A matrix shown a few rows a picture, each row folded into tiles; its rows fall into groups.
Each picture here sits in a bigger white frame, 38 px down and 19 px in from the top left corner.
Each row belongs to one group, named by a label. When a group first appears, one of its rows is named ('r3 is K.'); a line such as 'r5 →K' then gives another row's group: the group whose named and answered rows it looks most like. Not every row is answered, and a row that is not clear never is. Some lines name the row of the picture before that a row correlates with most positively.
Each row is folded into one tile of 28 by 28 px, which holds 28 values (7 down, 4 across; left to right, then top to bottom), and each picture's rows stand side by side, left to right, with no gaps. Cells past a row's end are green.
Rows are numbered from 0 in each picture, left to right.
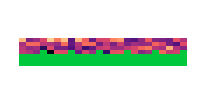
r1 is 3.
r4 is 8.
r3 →3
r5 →8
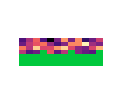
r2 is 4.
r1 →8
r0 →8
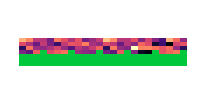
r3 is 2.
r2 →4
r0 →2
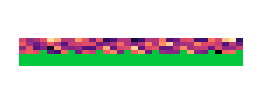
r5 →4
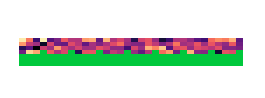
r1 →8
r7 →3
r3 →3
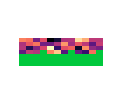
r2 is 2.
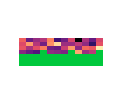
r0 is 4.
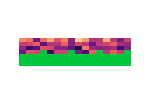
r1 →3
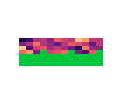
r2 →2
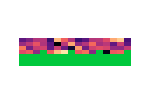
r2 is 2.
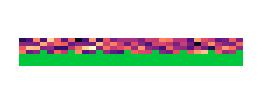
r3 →4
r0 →8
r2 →8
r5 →2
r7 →8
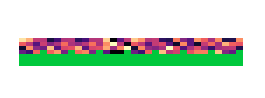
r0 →2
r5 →8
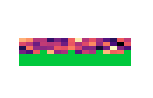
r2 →3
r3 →8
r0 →2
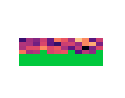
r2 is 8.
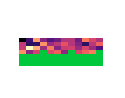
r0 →8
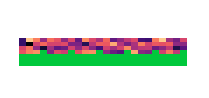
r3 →4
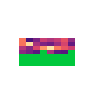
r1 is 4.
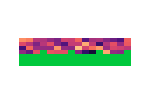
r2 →4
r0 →2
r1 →8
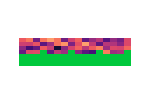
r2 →4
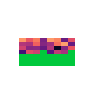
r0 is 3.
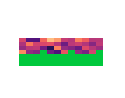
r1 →2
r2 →2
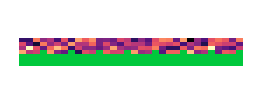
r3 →8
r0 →8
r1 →8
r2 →3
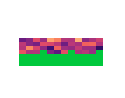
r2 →3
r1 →2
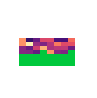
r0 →4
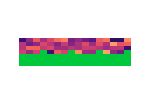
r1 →3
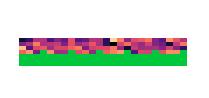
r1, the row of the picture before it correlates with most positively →2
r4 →3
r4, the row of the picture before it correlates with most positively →1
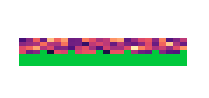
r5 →4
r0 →8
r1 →3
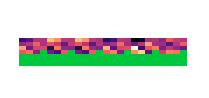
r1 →2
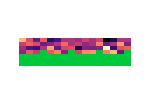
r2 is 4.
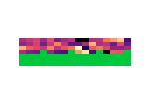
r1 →4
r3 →3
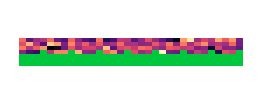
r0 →4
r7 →3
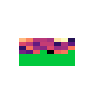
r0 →2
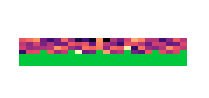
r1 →8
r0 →3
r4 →2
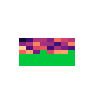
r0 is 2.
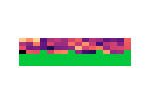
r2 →4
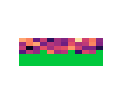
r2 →3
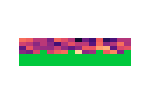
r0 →2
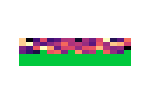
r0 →4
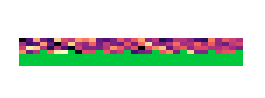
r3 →8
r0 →8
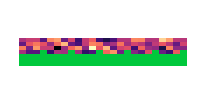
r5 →2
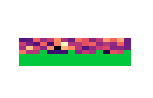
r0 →8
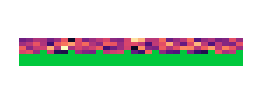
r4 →2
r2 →4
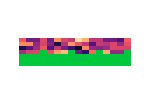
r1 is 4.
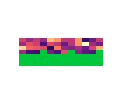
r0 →4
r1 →2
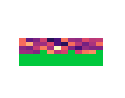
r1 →8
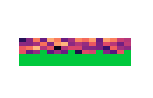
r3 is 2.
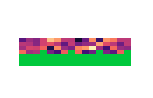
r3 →2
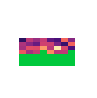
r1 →8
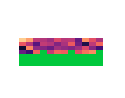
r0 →2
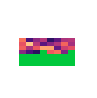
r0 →4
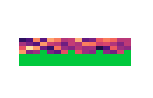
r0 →8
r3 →2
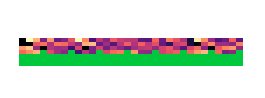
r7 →8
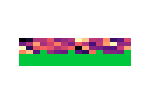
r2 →2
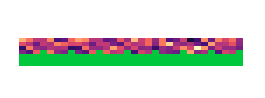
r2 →2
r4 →3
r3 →8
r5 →4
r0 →2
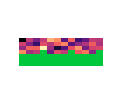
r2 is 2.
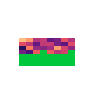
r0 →2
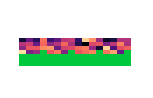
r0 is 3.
